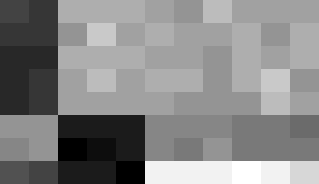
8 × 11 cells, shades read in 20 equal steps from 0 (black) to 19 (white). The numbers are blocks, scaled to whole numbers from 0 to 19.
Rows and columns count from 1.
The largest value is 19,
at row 8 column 9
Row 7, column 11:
9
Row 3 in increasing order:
3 3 11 12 12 12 13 13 13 13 13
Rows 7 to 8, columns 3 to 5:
0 1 2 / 2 2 0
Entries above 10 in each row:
9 9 9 9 9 2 2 6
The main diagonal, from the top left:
5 4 13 14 12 10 9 18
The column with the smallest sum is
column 1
